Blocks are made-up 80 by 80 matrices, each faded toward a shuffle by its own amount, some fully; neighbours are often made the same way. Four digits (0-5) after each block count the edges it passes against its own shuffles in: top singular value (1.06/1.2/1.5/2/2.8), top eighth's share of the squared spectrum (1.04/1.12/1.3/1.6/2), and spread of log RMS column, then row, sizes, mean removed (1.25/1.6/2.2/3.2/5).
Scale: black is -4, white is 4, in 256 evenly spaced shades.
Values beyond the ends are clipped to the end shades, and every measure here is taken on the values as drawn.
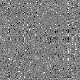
4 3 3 1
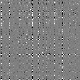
5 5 3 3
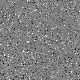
1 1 0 0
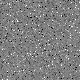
0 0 0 0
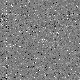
2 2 1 1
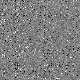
1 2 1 2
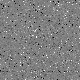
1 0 0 0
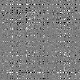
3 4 3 3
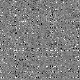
2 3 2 3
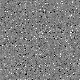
1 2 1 2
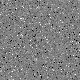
0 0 0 0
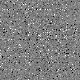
1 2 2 2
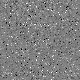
0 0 0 0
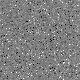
0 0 0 0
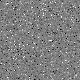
0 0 0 0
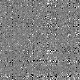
2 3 3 3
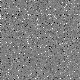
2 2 1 1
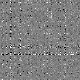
3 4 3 3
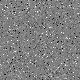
0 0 0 0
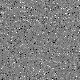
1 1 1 0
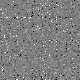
2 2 1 1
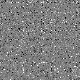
1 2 2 2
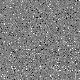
1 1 1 1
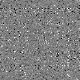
2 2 2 2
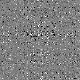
2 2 2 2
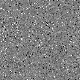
1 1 1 1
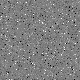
0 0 0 0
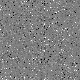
2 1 1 0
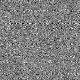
2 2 0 3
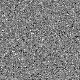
0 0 0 1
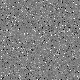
1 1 0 0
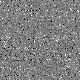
1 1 0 2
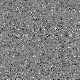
1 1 0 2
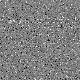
1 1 0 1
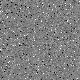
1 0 0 0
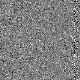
2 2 3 0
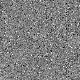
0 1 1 0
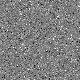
0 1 1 0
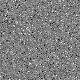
1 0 0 0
